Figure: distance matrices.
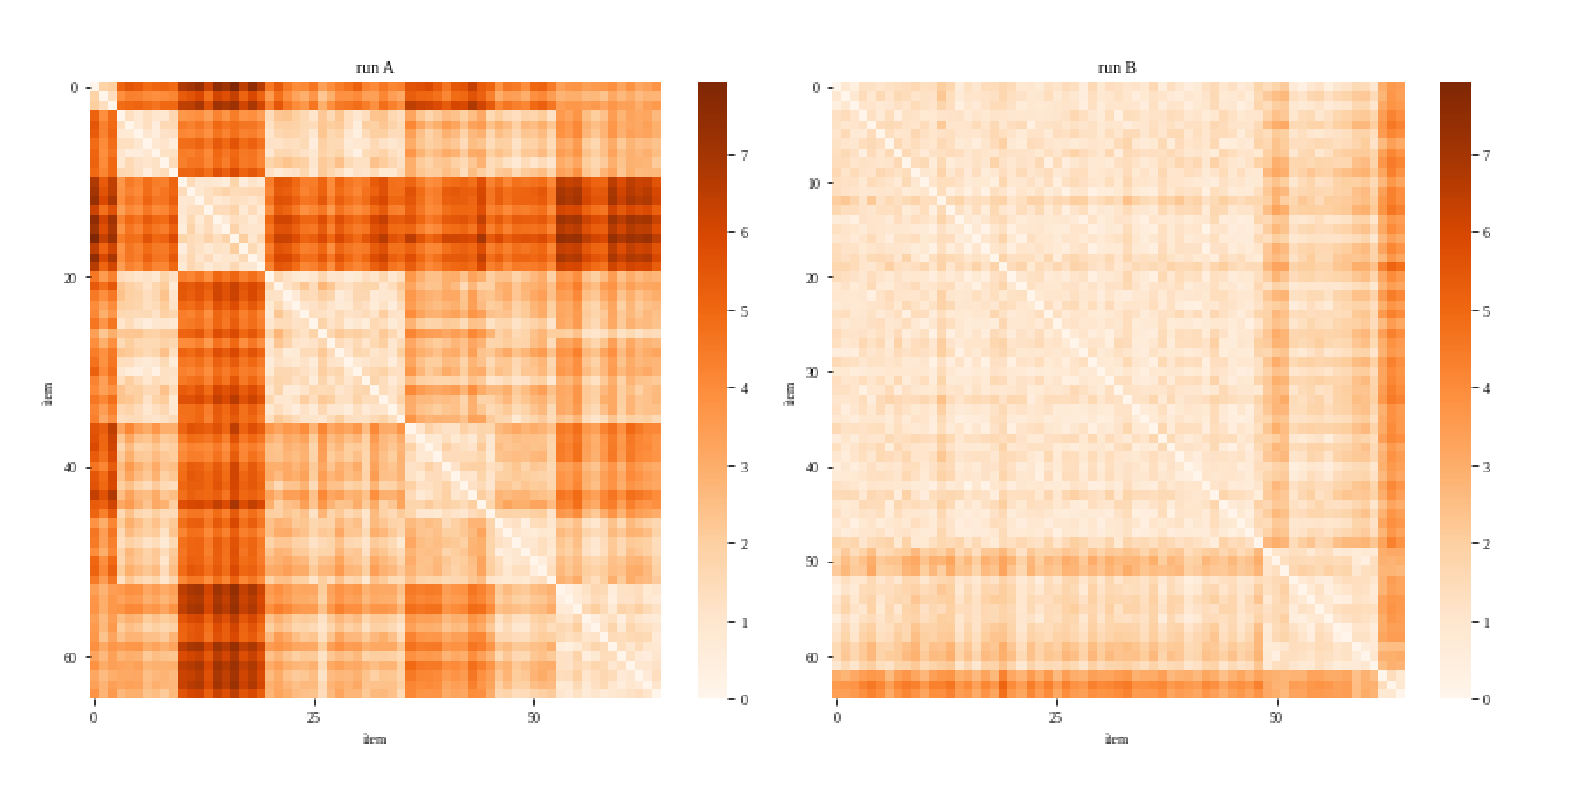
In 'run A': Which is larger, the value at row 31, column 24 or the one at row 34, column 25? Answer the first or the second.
the first
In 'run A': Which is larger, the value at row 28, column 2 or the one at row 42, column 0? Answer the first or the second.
the second
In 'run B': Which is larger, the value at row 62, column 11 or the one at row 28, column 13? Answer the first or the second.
the first
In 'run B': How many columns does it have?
65
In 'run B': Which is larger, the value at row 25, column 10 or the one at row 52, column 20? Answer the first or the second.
the second
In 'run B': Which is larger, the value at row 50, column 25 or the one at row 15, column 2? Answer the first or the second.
the first
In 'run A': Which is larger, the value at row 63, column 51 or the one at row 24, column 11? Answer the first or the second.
the second
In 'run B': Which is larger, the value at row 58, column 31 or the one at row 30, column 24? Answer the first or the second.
the first
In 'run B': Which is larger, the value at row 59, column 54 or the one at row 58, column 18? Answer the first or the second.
the second
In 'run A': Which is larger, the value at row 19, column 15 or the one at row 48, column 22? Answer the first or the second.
the second
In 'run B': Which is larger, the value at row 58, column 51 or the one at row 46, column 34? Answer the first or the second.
the first
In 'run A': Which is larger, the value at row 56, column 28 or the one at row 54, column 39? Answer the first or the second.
the second
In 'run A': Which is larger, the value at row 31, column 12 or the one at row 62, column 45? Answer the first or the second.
the first
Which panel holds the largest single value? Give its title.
run A
